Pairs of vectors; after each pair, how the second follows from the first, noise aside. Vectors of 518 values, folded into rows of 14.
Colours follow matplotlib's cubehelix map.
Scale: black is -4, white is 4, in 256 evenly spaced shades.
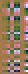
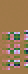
partly zeroed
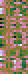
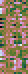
copied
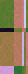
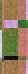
wrapped around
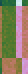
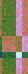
wrapped around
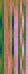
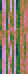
wrapped around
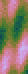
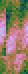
wrapped around
